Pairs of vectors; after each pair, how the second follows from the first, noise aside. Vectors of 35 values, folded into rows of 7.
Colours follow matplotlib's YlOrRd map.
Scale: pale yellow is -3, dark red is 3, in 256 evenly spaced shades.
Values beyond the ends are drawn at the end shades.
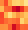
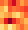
reversed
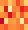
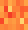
shrunk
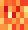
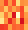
reversed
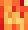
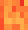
shrunk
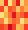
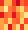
reversed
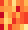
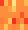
partly zeroed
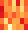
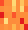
partly zeroed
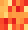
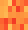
shrunk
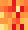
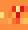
partly zeroed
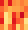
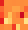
partly zeroed
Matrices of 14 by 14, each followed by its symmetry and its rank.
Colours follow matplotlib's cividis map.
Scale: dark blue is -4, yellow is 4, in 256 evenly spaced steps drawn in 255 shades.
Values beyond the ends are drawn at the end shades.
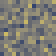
antisymmetric, full rank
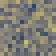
neither, full rank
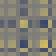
symmetric, rank one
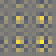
symmetric, rank one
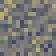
neither, full rank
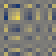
symmetric, rank one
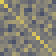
symmetric, full rank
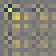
symmetric, rank two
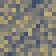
neither, full rank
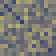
symmetric, full rank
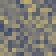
antisymmetric, full rank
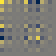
symmetric, rank one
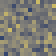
antisymmetric, full rank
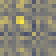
symmetric, rank two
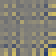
symmetric, rank two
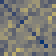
symmetric, full rank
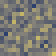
symmetric, full rank
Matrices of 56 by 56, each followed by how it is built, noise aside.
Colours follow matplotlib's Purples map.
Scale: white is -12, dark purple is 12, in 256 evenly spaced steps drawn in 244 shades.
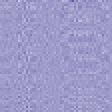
low rank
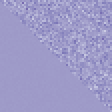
upper triangular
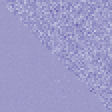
upper triangular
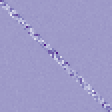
banded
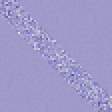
banded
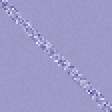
banded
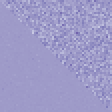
upper triangular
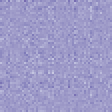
low rank
